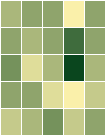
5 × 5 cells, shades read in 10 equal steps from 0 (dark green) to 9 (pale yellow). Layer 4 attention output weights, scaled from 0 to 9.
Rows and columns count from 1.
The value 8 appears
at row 3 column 2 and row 4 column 3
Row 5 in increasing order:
4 5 6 7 7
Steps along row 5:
down down up down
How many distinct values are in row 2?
3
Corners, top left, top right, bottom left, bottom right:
6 5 7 5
